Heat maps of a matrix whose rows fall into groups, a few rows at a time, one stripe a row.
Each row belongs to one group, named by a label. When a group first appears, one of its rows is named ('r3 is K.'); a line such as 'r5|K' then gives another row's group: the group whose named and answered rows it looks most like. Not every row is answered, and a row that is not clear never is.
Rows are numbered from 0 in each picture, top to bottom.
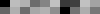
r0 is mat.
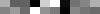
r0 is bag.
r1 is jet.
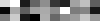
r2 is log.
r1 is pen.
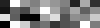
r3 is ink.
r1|pen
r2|bag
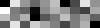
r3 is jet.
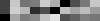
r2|mat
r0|mat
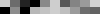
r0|bag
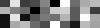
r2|log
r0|log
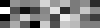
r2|pen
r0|pen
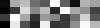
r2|ink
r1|pen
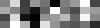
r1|bag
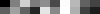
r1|pen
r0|pen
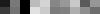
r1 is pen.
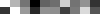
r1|ink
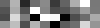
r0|log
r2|mat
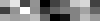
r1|ink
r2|jet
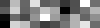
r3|ink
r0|jet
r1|mat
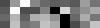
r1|log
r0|ink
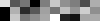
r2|mat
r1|log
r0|bag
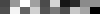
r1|jet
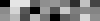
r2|jet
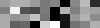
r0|jet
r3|bag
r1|log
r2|jet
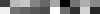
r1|bag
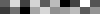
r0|jet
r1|pen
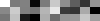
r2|log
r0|bag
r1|mat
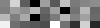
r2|bag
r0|log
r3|bag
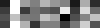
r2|mat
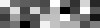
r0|bag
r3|pen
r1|jet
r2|pen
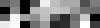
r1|pen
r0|pen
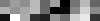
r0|jet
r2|ink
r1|jet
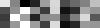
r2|ink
